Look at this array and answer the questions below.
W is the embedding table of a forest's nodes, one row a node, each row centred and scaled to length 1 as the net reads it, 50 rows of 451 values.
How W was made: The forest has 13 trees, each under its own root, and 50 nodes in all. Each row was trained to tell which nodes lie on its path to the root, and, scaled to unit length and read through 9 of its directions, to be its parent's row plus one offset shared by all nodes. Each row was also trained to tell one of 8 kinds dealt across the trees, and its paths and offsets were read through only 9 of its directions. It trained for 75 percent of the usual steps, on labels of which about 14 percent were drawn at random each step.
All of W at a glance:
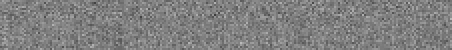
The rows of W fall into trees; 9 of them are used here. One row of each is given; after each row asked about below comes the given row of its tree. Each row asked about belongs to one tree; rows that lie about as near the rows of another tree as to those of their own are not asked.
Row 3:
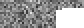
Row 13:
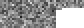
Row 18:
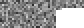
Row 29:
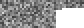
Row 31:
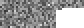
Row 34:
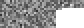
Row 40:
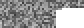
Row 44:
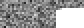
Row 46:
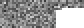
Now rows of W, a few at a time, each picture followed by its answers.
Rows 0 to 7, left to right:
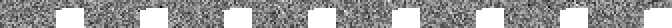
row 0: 46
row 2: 40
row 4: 13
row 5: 34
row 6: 31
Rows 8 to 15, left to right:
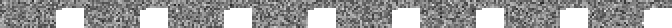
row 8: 44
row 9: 31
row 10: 44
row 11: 29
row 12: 13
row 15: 29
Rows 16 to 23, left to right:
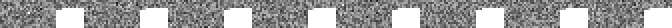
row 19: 13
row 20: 31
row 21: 3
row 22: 29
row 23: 13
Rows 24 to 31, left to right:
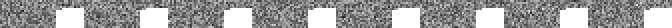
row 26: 29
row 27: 31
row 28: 44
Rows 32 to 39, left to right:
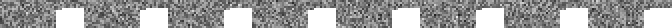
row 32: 3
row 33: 34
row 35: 46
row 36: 31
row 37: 44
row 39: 44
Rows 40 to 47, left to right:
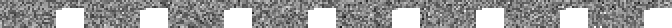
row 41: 46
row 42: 34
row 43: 40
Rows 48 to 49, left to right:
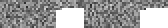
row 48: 46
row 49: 3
